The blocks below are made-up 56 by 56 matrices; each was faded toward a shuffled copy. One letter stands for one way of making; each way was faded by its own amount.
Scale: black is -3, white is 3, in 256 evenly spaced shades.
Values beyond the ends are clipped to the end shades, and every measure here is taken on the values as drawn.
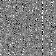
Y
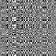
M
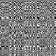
M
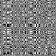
M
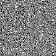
Y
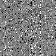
Y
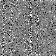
Y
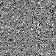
Y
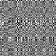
M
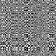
M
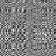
M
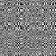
M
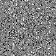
Y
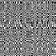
M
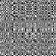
M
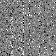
Y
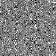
Y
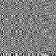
M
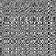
M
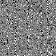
Y
